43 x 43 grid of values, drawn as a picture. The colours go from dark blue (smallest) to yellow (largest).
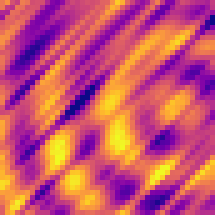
Rings: centred on the middle right. Ninth with the lowest average: top left. Histogram: bell-shaped. Lone odd cells: none.
